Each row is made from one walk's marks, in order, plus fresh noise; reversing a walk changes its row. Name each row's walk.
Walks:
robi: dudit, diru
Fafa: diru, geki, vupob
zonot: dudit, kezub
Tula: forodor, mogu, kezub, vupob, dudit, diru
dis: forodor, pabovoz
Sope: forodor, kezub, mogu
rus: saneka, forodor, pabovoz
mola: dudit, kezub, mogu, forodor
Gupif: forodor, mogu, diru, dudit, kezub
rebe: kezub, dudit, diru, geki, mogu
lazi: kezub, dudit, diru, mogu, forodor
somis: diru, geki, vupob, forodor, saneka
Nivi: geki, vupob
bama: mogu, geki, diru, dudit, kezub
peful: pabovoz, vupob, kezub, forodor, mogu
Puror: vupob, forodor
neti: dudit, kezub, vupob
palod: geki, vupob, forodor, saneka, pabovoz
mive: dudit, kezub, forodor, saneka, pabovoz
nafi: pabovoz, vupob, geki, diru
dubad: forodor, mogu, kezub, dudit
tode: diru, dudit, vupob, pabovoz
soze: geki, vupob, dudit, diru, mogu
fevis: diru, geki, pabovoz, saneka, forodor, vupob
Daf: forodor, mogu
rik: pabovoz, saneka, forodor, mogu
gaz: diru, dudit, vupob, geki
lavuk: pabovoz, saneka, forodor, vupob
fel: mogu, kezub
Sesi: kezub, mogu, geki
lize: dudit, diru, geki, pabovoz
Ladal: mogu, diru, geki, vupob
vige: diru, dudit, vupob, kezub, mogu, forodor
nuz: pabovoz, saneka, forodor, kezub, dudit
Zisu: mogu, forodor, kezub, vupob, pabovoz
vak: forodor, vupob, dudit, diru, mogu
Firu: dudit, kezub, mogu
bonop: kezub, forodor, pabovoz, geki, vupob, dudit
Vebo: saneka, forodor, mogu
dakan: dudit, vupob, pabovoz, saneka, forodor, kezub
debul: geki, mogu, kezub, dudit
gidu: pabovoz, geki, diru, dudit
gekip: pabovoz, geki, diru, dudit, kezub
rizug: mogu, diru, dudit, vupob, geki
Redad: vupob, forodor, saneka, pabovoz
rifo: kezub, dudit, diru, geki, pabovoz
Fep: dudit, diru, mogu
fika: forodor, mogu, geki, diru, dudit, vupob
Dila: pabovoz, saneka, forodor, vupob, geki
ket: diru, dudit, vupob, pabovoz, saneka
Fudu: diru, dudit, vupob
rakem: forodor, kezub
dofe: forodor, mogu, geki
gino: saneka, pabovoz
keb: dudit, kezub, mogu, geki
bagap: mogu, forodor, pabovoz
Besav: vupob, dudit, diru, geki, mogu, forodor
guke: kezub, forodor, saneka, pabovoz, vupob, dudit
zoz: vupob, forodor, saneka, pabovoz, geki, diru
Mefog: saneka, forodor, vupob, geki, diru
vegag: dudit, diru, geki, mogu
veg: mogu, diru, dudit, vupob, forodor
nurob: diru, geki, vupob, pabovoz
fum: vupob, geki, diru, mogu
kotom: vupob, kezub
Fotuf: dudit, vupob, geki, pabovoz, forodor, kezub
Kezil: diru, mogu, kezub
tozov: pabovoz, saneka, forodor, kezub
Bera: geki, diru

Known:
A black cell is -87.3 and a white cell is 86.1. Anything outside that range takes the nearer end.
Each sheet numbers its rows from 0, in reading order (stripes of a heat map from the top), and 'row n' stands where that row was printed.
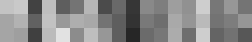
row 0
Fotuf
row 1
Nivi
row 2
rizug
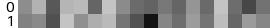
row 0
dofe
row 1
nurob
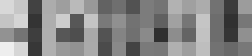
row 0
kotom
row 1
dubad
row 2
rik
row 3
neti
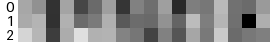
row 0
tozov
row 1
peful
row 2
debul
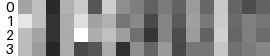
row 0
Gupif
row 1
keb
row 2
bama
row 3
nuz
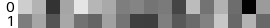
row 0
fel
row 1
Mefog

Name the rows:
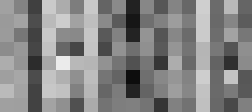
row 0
lize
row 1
soze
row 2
gidu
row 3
dis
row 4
Kezil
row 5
gaz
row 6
Fudu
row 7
Vebo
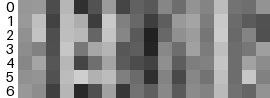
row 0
Redad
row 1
vak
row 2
Besav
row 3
nafi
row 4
palod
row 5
Bera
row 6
lavuk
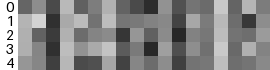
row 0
fevis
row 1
Sope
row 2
gino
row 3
gekip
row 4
rus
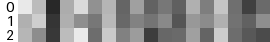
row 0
Firu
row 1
rakem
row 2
Fep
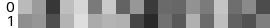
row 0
robi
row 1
Ladal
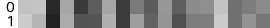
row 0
guke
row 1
mive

